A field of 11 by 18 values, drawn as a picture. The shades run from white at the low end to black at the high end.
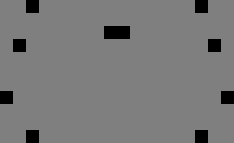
The grain is fine, like static. The left and right halves mirror each other. The values are skewed, with a long tail toward high values.
